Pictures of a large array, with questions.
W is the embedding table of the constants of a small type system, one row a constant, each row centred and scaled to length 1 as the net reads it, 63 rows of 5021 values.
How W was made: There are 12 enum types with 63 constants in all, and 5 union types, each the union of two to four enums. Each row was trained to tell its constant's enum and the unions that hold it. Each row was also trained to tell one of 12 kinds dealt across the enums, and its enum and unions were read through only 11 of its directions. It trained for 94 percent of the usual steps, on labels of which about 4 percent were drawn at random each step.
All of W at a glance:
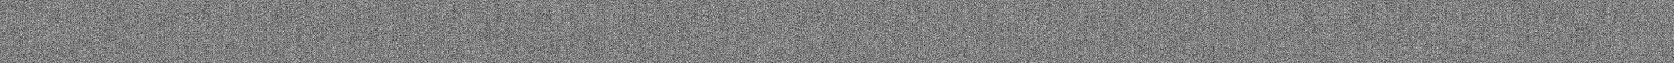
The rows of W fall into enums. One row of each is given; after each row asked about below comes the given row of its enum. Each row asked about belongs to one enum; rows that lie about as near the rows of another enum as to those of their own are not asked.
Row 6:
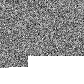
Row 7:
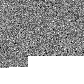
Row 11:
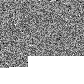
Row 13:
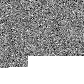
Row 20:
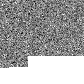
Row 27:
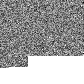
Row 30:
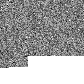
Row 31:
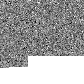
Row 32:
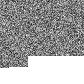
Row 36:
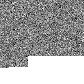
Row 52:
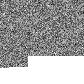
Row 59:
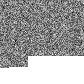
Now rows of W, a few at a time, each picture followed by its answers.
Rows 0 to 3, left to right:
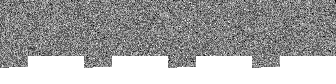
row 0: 30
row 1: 6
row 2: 32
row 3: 30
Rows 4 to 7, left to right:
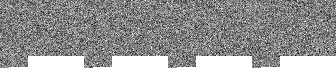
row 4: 6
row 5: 13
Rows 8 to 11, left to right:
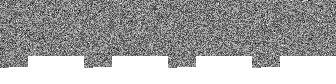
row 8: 52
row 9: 32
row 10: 11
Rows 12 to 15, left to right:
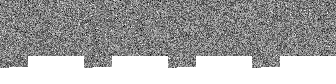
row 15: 20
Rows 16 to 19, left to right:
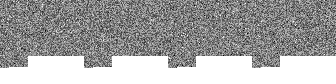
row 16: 52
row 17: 11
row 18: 11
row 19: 36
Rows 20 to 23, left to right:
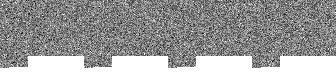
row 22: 52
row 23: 6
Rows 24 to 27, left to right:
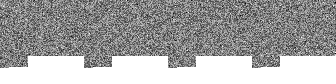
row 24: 30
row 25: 27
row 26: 20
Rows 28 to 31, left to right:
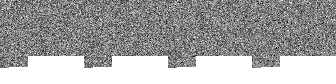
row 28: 27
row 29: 27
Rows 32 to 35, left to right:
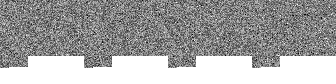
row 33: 32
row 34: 6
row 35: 7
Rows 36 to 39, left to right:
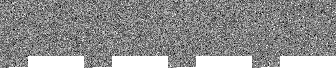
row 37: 6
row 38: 52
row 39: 31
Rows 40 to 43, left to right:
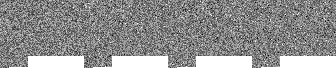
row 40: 32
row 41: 30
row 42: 11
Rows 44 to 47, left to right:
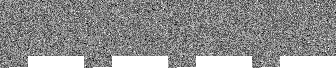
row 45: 36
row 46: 6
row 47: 7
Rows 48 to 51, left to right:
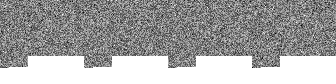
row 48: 30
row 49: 32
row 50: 52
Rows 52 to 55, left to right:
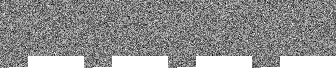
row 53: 36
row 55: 27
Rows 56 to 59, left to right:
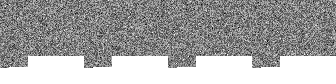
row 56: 27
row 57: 30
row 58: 13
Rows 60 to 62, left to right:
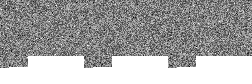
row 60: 52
